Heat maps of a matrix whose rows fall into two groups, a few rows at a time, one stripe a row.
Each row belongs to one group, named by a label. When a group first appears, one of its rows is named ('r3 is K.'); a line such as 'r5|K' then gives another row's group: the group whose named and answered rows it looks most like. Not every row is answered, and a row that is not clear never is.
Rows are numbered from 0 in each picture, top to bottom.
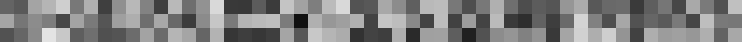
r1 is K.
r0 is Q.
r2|Q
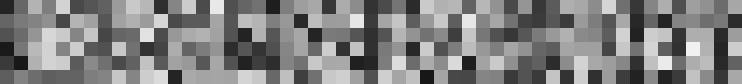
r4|Q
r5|K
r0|Q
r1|K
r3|Q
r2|Q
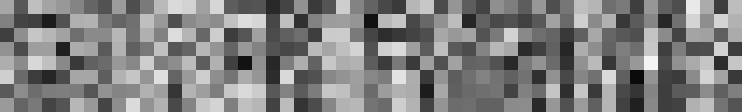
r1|K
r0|Q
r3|K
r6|K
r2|Q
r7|K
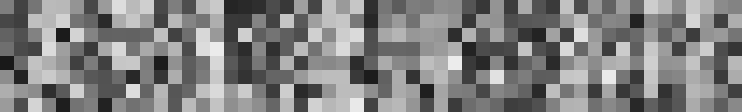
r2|K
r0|Q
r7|K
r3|Q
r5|Q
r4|Q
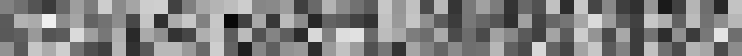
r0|K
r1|Q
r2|K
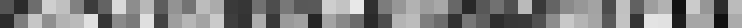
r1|Q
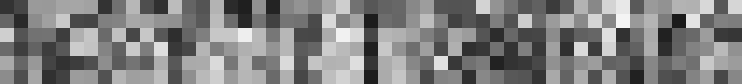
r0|Q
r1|Q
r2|K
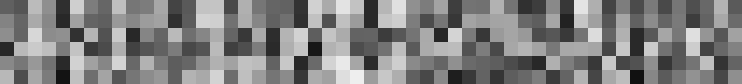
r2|Q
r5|K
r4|K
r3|Q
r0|K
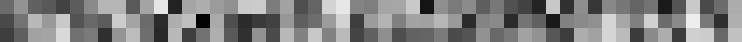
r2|Q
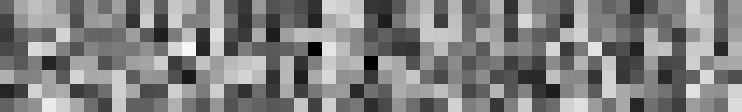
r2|Q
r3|Q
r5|K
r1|Q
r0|Q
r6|Q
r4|K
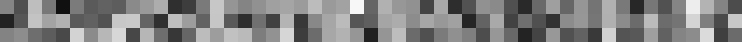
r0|K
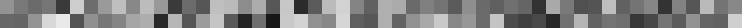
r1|Q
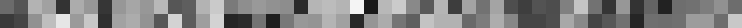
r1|Q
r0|K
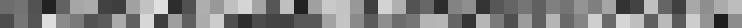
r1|Q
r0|K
